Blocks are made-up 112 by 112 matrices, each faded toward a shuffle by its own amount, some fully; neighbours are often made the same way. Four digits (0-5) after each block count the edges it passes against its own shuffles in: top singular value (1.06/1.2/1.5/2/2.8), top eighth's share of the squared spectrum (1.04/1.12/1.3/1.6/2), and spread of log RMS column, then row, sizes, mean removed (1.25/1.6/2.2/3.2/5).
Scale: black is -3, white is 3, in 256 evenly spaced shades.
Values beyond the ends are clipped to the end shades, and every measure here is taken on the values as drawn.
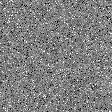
0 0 0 0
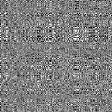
5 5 3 4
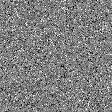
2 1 0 0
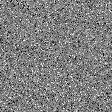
0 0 0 0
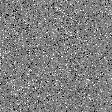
0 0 1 0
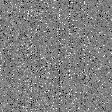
2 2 2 0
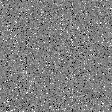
1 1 1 0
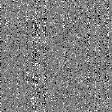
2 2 4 2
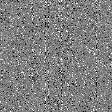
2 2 3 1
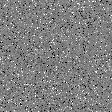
0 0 0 0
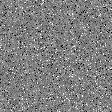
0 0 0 0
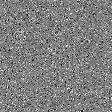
0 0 0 0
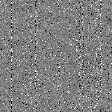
2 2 3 0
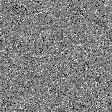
1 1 0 0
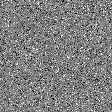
1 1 0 0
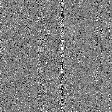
3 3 3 0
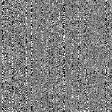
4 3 4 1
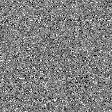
1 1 0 3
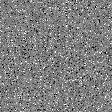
3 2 0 0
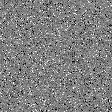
2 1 0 0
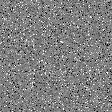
2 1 0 0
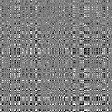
5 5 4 4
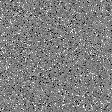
2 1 0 0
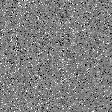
3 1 1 0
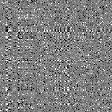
5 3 3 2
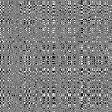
5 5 4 4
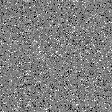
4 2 1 1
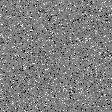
2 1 0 0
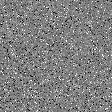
2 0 0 0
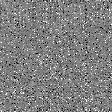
4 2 1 1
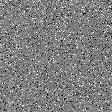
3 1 0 0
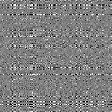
5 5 3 4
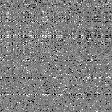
4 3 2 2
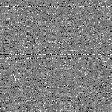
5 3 1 2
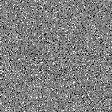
4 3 1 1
